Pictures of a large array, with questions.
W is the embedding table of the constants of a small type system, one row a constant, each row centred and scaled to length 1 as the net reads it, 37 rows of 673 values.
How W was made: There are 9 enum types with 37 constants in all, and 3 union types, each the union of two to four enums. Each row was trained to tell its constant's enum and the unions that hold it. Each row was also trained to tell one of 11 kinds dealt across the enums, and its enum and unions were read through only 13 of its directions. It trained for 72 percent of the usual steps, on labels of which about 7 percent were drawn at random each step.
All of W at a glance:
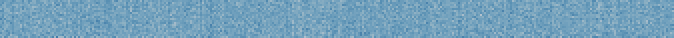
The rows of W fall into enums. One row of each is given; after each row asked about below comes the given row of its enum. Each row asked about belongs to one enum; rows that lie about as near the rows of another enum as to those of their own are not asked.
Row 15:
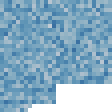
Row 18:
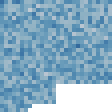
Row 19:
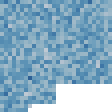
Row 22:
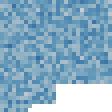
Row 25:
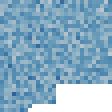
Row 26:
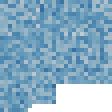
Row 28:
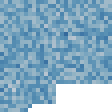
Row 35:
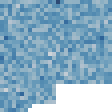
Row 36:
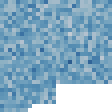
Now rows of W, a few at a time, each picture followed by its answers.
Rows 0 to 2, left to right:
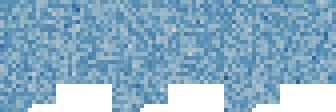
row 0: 19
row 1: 25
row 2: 35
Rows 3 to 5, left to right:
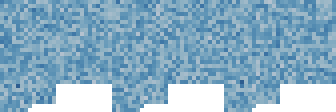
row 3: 19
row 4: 36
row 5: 35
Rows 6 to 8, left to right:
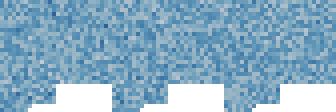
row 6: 19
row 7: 26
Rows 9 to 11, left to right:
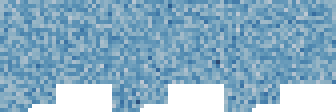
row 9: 25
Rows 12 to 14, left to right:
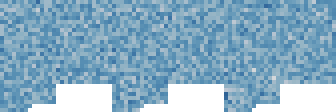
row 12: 18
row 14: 25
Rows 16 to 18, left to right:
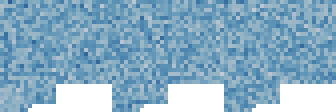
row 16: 25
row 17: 26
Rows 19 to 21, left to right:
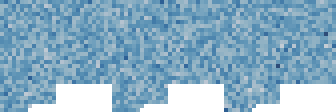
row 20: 26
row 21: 35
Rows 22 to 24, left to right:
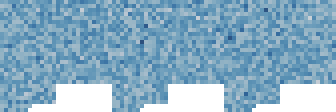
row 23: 35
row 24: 18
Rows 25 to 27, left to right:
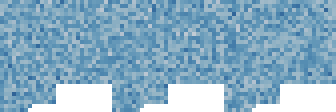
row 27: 19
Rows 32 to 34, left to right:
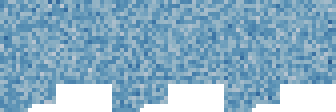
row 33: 26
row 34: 15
